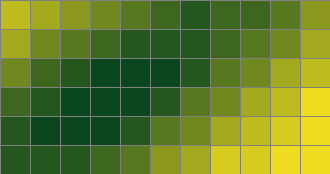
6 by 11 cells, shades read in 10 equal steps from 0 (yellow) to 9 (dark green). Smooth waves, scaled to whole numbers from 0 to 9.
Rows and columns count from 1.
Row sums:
59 66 71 66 60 46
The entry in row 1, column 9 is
7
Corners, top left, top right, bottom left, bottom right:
2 4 8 0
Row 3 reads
5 7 8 9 9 9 8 6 5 3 2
